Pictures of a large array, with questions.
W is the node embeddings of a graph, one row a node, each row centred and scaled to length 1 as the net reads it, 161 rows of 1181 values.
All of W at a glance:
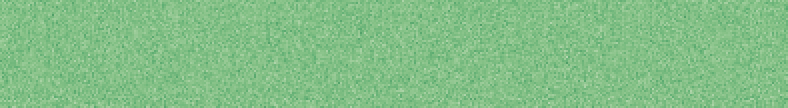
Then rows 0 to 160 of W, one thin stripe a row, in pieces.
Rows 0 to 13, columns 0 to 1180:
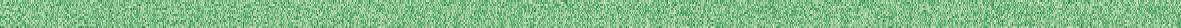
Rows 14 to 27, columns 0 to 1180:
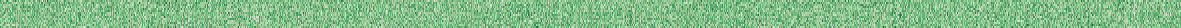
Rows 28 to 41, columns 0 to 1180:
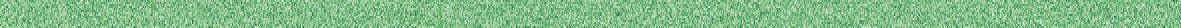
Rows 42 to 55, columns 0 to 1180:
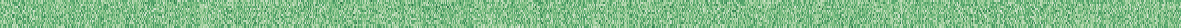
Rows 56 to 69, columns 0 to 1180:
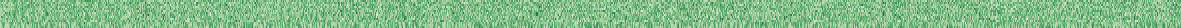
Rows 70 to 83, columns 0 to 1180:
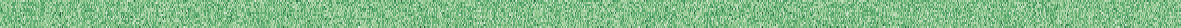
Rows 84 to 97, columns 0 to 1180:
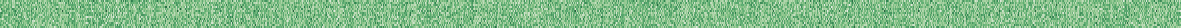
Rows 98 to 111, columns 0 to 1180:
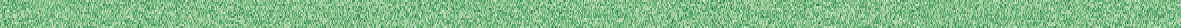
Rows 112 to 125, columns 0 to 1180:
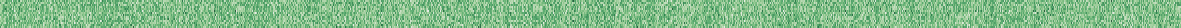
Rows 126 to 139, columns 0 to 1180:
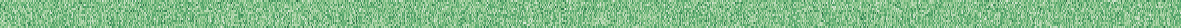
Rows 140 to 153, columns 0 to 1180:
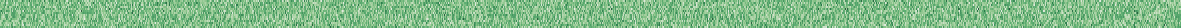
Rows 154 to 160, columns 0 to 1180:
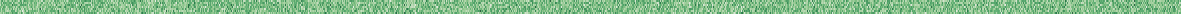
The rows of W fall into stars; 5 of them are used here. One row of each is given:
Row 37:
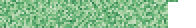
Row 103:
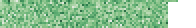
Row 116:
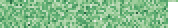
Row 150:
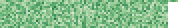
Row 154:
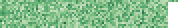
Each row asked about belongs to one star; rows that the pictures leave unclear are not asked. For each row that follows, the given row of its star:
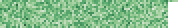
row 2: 116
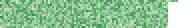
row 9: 103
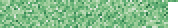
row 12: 37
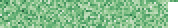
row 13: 154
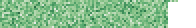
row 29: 150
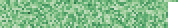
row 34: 103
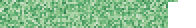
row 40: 150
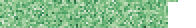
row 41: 103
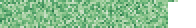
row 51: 150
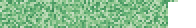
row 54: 150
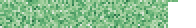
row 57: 37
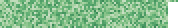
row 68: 103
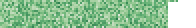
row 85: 103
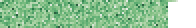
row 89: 116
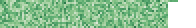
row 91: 154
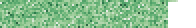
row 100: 116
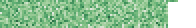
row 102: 37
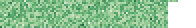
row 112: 116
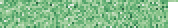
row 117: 116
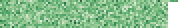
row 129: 154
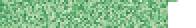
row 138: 37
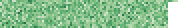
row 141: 150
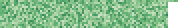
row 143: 154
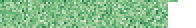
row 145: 154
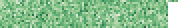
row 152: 103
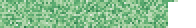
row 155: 150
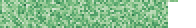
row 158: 103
